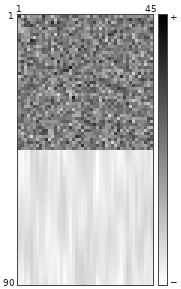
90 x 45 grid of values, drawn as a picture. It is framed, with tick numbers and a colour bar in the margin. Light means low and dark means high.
It is made of 2 by 1 panels. Panel 1,1: middling, fine-grained, strong in contrast. Panel 2,1: very low, streaked downward, faint in contrast.
